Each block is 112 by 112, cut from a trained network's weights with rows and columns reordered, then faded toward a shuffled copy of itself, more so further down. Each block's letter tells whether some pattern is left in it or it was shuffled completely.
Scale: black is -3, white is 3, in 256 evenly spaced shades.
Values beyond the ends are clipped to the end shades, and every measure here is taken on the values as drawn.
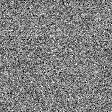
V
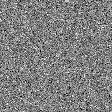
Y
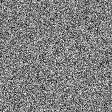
Y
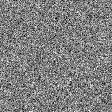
V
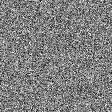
Y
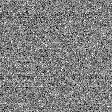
V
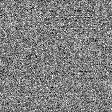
V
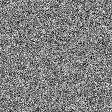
Y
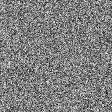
V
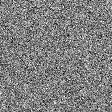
Y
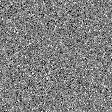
V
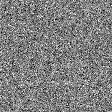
Y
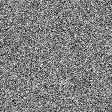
Y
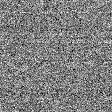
V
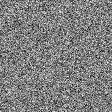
Y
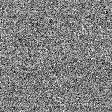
V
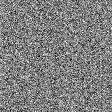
V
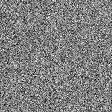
V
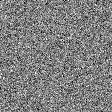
Y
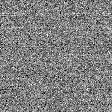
V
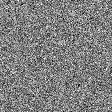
Y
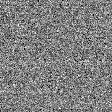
V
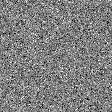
Y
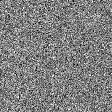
V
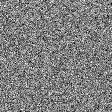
Y
